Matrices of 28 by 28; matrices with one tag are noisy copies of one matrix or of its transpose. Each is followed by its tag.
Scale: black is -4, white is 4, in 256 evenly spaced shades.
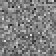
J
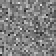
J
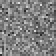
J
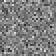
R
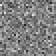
R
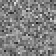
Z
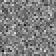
R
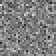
R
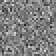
R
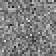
J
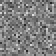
R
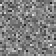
R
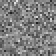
Z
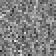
Z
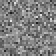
Z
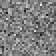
J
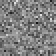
Z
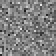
J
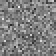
J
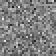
J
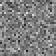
R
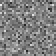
R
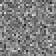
R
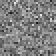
Z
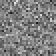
Z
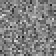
Z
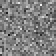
J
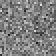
J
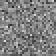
J
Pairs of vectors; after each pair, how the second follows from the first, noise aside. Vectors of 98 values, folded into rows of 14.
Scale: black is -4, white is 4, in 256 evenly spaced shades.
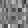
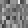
reversed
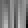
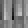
wrapped around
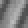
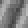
negated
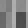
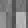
negated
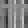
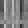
reversed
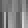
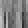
negated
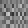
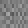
shrunk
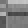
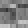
wrapped around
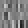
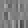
shrunk
